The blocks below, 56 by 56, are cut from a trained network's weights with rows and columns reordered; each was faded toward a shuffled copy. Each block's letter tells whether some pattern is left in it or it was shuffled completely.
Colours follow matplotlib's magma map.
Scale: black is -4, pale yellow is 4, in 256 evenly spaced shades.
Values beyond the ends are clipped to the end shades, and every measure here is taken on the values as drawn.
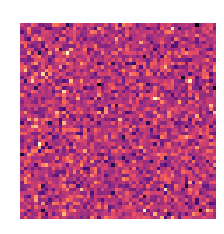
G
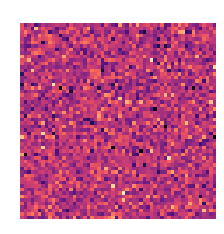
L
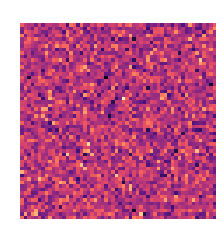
G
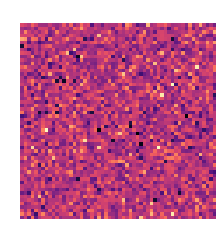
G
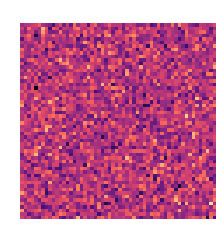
L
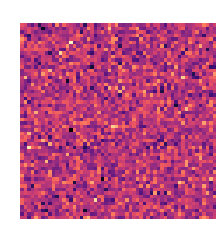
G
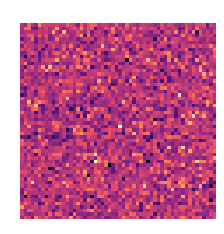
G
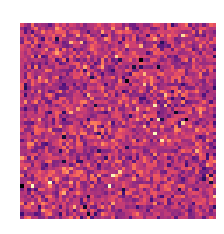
L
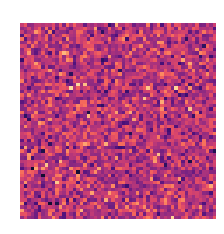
L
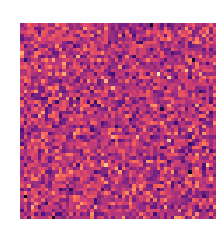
L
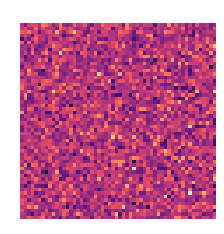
G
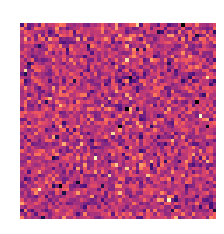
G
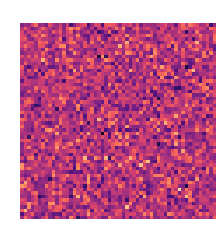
G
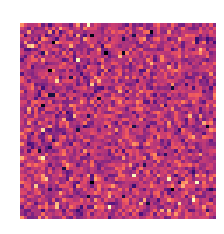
L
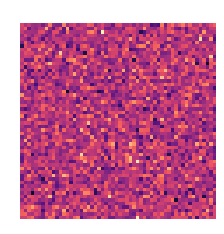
L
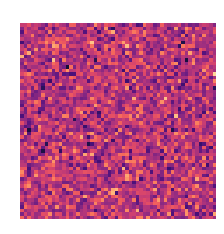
G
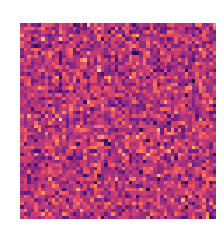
G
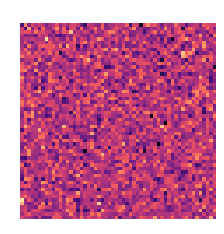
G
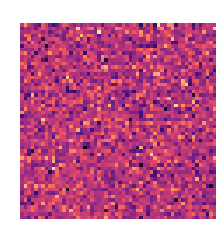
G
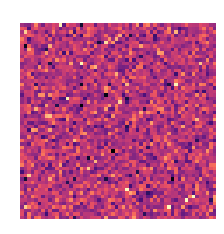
L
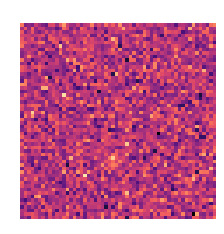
L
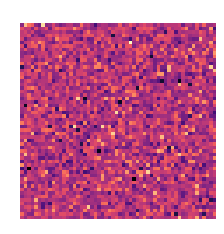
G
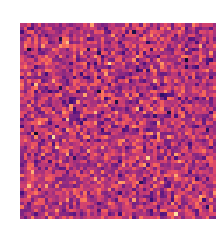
L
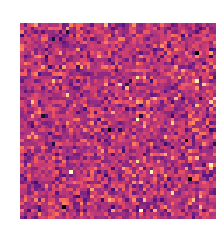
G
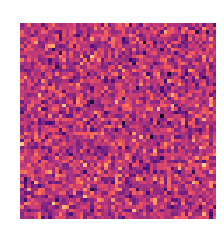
L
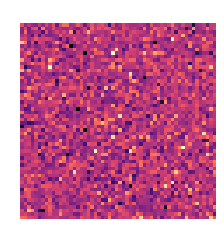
L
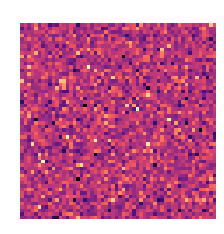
L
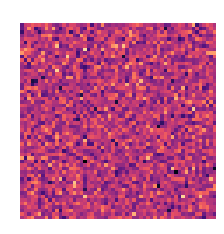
G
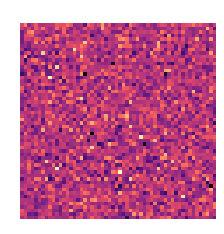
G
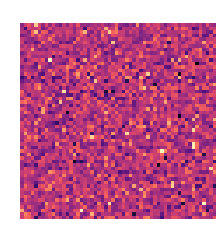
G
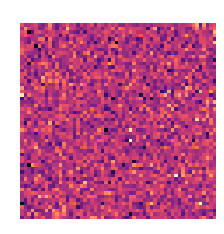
L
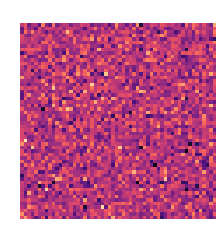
G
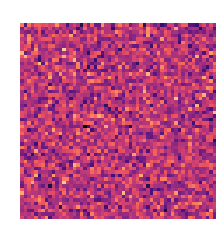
L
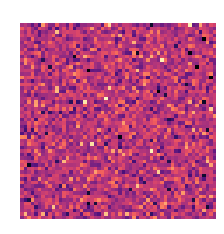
L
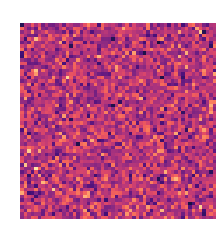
G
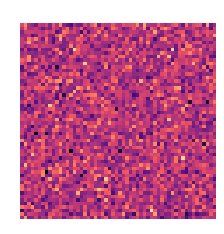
L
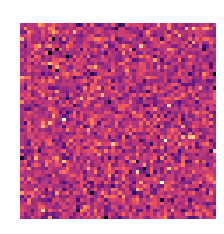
L
